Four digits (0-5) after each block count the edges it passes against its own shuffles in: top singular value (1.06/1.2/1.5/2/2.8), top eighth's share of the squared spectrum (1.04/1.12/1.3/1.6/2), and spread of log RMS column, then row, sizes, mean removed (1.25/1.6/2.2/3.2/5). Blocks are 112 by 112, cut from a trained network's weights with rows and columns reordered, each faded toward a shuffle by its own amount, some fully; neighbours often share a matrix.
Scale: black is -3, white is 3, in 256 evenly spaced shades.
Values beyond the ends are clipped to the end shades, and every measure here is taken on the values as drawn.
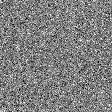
0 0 0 0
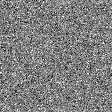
0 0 0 0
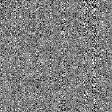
3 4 4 1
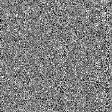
2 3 3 0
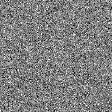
2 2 3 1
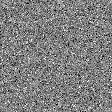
0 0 0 0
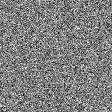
2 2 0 0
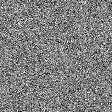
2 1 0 0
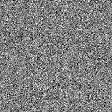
3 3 1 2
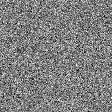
2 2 0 0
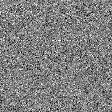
1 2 0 2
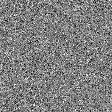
0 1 0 1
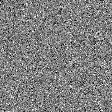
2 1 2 0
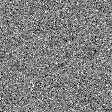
0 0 0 0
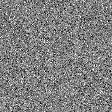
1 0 1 0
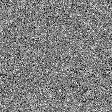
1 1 0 2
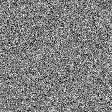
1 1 0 0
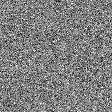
0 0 0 0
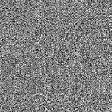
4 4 2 2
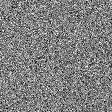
1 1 0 0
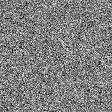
2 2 0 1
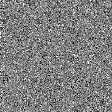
2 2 3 0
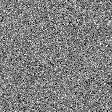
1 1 0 1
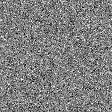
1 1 0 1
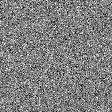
1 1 0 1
